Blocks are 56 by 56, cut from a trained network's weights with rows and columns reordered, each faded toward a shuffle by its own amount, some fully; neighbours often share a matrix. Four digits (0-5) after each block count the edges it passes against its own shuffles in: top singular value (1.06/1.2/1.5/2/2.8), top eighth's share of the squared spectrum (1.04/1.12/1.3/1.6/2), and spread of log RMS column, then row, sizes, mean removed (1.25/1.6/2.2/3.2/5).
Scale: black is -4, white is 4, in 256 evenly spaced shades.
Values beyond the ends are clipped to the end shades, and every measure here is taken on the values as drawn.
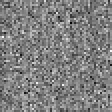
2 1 0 0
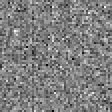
1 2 0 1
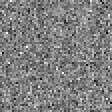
0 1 0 0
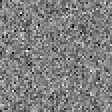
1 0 0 0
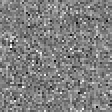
0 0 0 0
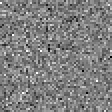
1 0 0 0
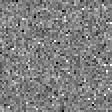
0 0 0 0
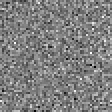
0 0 0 0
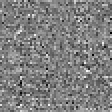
2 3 2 0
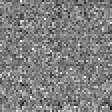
2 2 1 0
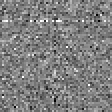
2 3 1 1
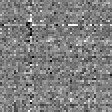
3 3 2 1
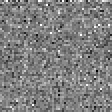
2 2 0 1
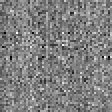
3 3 1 2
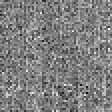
2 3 1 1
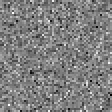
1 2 0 0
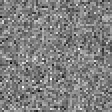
1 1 0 0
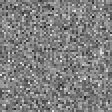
1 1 0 0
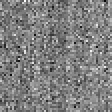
2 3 1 2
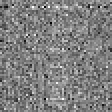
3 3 0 2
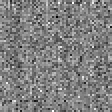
2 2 0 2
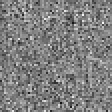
1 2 0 1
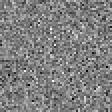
0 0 0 0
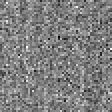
1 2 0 1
